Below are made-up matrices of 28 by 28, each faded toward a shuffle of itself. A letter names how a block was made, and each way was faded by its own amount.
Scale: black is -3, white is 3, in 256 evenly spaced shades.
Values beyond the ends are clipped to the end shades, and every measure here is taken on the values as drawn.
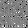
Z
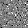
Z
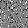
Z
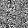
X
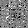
Z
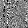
X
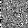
X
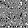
Z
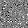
Z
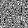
X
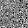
X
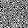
Z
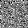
X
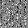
X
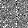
X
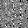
X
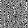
X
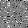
Z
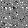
Z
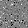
Z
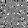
Z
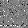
Z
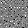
Z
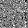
X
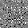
Z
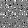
Z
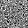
X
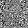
X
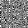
X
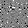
Z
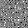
Z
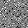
Z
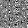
X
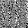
X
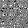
Z
